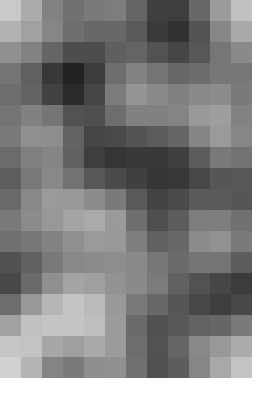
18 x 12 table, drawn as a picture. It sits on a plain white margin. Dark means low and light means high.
The field is mottled with small blotches. The values follow a bell shape. The halves do not mirror each other. The ninth with the highest average is the bottom left.
